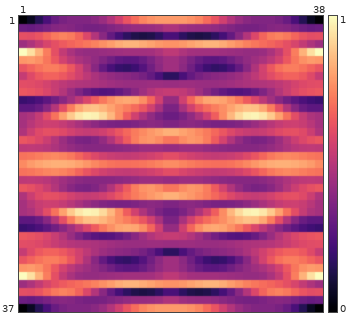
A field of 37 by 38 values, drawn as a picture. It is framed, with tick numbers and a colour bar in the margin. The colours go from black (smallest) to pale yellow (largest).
There is no overall slope. The grain runs across in streaks. Its left and right halves mirror each other, and so do its top and bottom.
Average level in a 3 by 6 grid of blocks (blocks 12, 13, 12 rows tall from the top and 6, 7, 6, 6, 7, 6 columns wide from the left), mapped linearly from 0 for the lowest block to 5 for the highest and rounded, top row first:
210012
544445
210012
